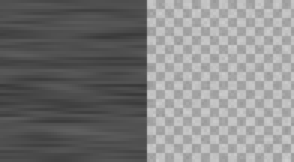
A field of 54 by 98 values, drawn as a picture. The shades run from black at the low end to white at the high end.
It is made of 1 by 2 panels. Panel 1,1: low, streaked across, faint in contrast. Panel 1,2: high, checkered.
